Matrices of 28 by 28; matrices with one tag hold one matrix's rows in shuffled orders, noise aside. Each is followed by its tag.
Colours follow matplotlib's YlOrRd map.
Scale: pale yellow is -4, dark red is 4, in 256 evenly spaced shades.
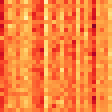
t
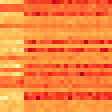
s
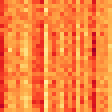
t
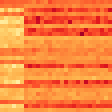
s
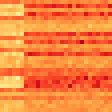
s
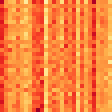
t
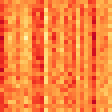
t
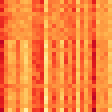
t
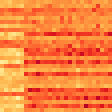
s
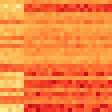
s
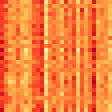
t
